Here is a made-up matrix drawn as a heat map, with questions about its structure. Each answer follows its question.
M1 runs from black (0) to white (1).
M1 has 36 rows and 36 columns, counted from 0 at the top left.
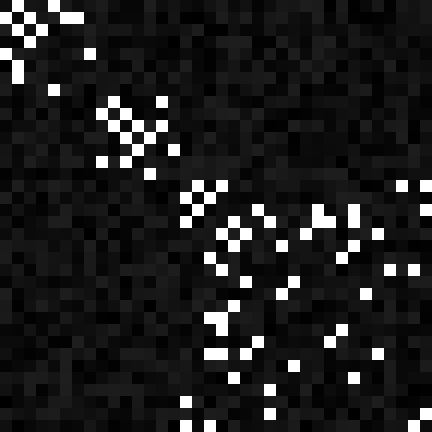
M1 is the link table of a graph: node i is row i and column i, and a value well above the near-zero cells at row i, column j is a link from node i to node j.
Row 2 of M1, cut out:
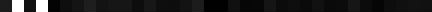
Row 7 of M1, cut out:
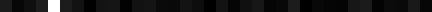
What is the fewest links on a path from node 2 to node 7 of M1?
4
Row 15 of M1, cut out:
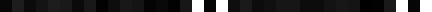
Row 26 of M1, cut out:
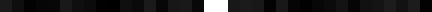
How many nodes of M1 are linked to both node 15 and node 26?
1
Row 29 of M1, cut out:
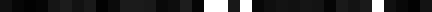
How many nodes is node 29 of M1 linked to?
4
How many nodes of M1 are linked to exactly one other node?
9
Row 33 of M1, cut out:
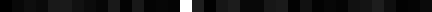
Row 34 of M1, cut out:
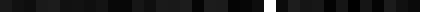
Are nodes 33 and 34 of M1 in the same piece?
yes
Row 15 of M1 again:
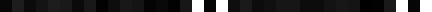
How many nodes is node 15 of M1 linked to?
4
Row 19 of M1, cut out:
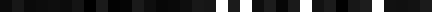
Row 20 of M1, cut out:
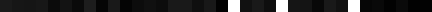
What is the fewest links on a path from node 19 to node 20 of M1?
1
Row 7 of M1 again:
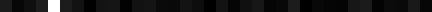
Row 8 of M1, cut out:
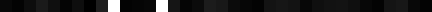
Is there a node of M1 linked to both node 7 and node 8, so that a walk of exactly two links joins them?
no
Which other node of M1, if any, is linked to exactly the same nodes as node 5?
node 6
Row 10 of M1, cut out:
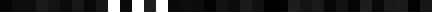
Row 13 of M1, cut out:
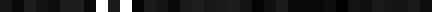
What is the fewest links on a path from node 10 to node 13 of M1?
1
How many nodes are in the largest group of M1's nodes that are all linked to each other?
2
